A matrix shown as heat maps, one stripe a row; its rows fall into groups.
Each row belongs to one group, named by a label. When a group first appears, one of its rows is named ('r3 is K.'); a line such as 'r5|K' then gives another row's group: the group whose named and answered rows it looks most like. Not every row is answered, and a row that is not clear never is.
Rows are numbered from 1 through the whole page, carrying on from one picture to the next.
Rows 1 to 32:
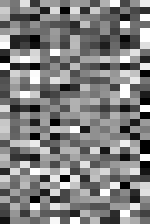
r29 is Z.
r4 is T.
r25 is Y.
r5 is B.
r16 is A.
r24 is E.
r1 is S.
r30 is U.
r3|A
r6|A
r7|A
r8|U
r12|U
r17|E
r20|Z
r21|Y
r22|E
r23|A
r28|B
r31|T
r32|U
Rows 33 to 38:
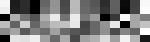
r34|A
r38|Y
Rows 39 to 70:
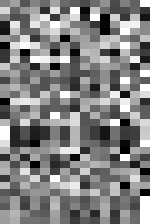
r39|B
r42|U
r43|U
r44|S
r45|Y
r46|T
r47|Y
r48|Z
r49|B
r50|T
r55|U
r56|S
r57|A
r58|A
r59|A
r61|T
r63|E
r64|U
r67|B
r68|B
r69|B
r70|B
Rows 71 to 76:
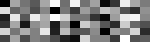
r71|U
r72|Z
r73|U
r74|T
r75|E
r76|T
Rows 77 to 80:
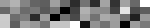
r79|Z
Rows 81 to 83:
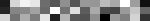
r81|Y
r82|U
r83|E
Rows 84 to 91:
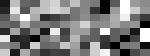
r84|U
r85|U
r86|Y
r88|B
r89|A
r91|Z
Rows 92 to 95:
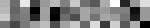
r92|S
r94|Z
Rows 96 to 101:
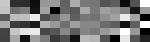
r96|A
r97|Z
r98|Y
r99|A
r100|Y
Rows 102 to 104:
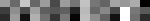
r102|E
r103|T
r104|T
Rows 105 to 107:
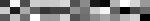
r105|U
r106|Z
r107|Y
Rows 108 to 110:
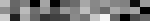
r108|Z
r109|E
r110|Z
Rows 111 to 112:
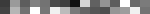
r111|T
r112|U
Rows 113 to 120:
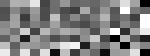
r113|Y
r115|B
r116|B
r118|T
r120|E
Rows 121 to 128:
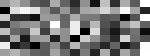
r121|B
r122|Y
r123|A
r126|T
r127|A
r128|B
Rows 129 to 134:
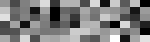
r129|E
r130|Z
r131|Z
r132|T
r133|E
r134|S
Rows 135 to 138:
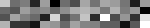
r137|B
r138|A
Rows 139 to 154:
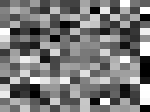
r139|T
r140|B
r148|E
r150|Y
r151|A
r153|B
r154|E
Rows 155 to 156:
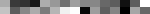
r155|A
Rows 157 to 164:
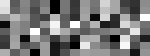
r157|Z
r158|Z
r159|B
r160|U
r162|T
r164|Z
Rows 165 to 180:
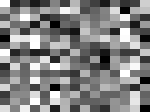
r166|S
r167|Y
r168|Z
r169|T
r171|U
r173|E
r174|U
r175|T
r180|E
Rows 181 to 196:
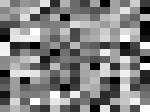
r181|E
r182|Y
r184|E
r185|Y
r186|Y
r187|A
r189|Y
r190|B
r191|Y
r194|U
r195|U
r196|B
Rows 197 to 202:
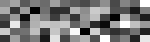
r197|B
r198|Z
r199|T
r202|B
